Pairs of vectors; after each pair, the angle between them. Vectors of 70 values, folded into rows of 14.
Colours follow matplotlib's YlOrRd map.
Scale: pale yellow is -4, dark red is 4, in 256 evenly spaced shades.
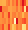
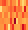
nearly opposite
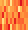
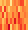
nearly parallel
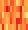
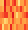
orthogonal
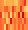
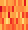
partly aligned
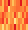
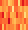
orthogonal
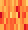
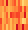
orthogonal
